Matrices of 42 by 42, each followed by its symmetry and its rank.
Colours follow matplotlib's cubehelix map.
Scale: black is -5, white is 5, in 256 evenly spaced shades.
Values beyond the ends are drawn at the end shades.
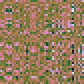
neither, rank five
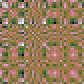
symmetric, rank three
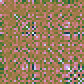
symmetric, rank five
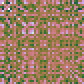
symmetric, rank three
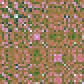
symmetric, rank five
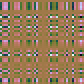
neither, rank one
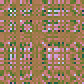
symmetric, rank three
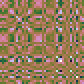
symmetric, rank three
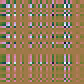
neither, rank one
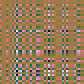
neither, rank one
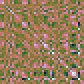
symmetric, rank five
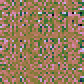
neither, rank five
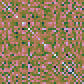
symmetric, rank five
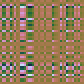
neither, rank one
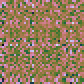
neither, rank five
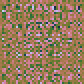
neither, rank five
